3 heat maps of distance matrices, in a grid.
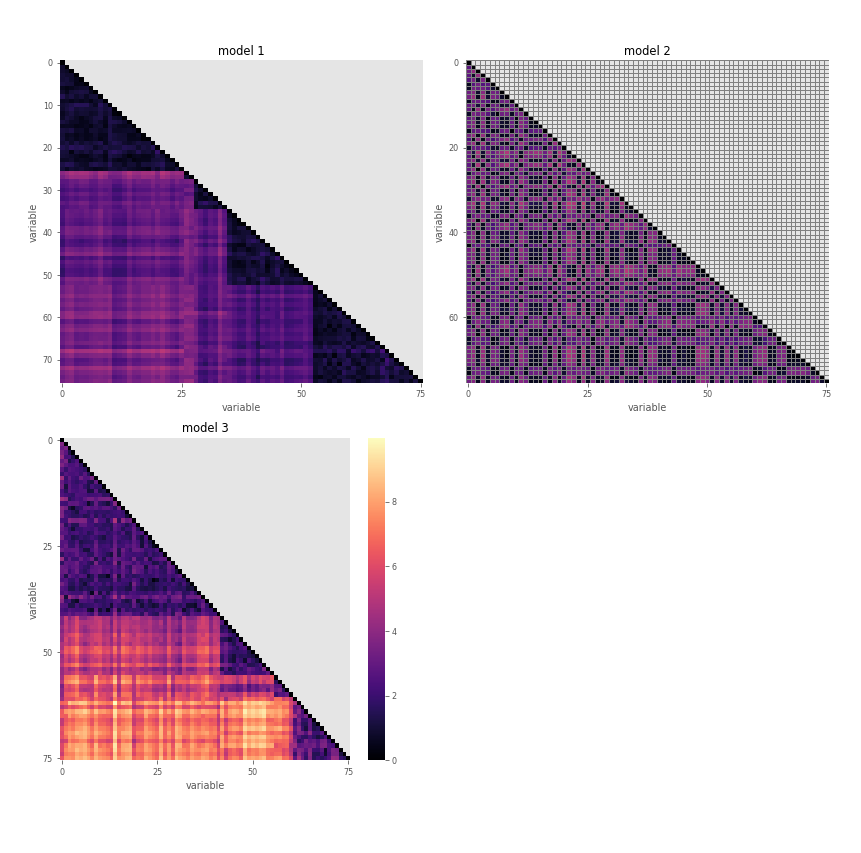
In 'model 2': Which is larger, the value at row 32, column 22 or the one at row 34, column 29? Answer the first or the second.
the second
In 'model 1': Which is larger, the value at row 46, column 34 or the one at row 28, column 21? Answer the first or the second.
the second
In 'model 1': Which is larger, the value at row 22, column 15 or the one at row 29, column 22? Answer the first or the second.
the second
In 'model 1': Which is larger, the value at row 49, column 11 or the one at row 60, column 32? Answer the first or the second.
the second
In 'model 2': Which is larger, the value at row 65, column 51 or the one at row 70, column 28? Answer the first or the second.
the first
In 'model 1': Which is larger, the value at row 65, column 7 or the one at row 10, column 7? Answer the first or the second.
the first
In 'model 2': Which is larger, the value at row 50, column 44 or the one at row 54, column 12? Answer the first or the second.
the first
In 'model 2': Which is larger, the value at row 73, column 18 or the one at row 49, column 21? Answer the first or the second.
the first
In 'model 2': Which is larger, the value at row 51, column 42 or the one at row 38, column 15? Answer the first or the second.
the second
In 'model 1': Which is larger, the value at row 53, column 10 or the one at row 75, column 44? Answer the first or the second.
the first
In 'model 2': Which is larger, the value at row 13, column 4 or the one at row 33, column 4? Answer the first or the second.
the second
